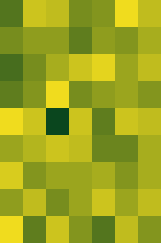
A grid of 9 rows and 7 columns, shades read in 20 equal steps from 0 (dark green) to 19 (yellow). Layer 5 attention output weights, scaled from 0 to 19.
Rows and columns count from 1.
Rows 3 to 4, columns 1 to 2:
5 9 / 7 10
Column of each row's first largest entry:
6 7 5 3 1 3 1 5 1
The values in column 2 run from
7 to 16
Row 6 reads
12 14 16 15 8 8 13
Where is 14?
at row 6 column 2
